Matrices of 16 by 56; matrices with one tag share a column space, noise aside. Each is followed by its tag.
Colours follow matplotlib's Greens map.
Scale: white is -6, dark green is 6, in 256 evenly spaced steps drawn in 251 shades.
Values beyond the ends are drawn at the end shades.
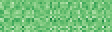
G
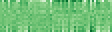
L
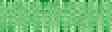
L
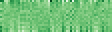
L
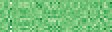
G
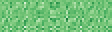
G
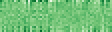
L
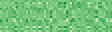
G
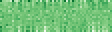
L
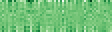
L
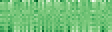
L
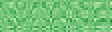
G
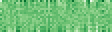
L
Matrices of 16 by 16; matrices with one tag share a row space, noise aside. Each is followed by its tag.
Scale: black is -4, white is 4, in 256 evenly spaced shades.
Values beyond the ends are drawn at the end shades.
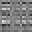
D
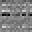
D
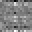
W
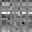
D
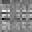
D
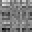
D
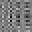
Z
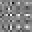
Z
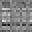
D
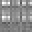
D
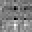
W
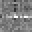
W
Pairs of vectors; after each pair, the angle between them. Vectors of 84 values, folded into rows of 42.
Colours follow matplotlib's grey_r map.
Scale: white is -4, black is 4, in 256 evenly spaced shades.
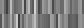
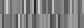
nearly opposite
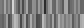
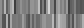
partly aligned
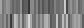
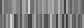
nearly opposite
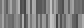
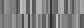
nearly opposite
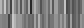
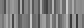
partly opposed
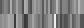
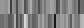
nearly opposite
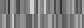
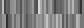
partly aligned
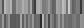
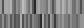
nearly parallel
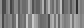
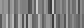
partly opposed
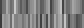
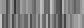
nearly opposite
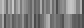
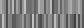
partly aligned
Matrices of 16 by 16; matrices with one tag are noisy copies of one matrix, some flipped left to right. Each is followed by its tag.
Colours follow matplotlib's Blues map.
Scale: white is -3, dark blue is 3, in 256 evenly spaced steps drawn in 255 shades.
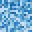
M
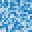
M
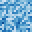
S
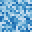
S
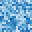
S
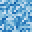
S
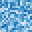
M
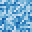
S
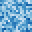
S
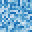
M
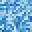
S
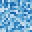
M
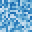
M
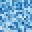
M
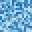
M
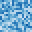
M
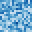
M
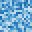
M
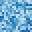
S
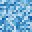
S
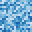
S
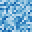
S
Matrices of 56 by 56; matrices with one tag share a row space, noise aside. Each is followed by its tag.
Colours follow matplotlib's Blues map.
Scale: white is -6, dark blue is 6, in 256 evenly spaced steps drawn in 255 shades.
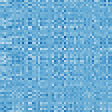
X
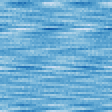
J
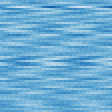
J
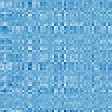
X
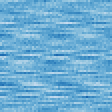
J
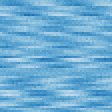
J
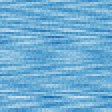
J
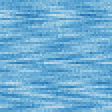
J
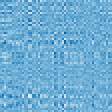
X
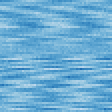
J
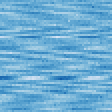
J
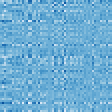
X
